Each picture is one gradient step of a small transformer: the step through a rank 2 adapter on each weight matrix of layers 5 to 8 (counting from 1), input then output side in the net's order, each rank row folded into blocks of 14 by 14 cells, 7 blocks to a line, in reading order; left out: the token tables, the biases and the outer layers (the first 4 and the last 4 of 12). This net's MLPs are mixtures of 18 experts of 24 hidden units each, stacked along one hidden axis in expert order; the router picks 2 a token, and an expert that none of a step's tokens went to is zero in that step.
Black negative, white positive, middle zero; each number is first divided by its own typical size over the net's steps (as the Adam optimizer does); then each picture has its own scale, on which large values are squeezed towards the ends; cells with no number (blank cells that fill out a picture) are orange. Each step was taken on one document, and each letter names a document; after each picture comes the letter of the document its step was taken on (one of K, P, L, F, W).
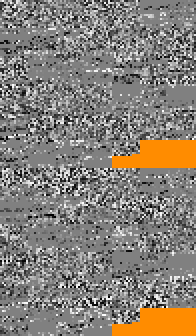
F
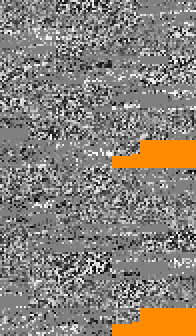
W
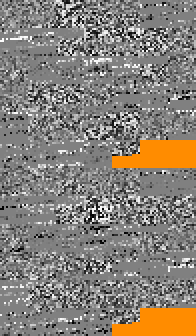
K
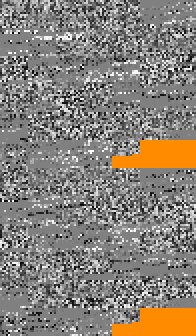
W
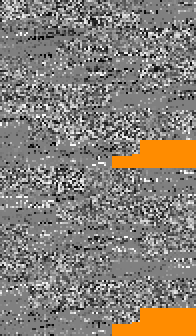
K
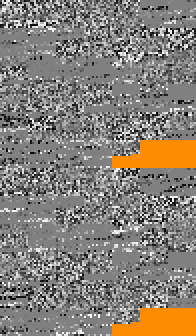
F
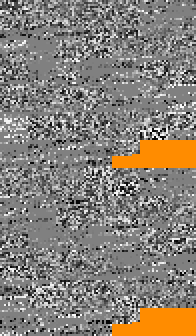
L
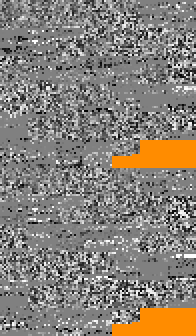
W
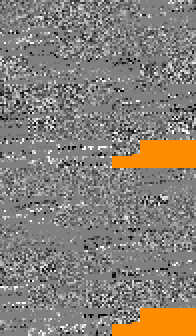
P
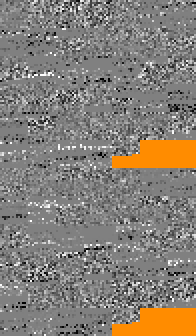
P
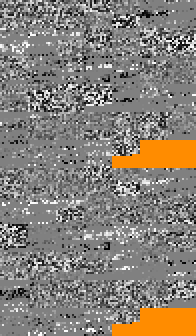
L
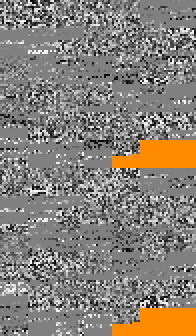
F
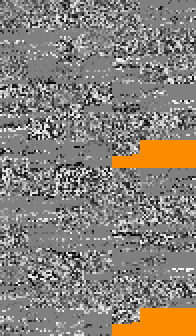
F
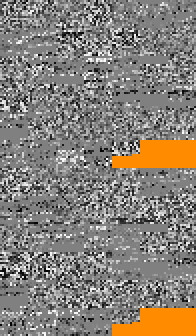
W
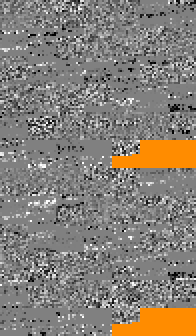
P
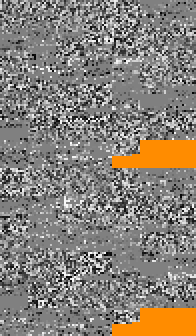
W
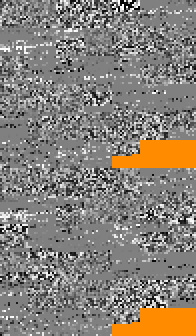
W
